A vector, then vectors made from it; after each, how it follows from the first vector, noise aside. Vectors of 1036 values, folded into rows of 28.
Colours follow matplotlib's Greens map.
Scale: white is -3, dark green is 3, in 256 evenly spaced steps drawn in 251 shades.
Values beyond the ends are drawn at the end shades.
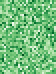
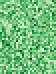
reversed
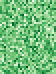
negated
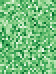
reversed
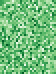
reversed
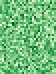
negated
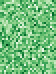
reversed
